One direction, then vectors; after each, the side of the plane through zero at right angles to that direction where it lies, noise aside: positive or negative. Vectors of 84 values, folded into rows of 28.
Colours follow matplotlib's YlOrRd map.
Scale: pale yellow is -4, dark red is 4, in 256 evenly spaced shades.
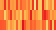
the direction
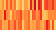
negative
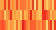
positive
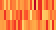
negative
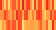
negative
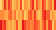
positive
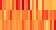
positive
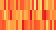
positive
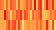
negative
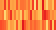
positive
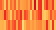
negative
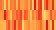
negative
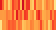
negative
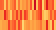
negative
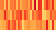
negative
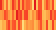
negative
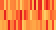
negative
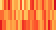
positive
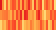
negative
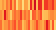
negative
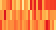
negative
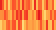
negative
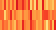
positive
